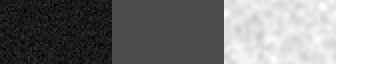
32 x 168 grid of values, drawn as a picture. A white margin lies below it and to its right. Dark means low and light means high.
It is made of 1 by 3 panels. Panel 1,1: very low, fine-grained, faint in contrast. Panel 1,2: low, flat. Panel 1,3: very high, blotchy, faint in contrast.
